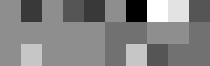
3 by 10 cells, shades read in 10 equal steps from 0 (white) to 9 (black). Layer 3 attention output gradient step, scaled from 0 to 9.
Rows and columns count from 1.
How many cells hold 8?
0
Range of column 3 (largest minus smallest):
0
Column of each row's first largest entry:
7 6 8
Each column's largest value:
4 7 4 6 7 5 9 6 5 6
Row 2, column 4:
4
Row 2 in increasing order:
4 4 4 4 4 4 4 5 5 5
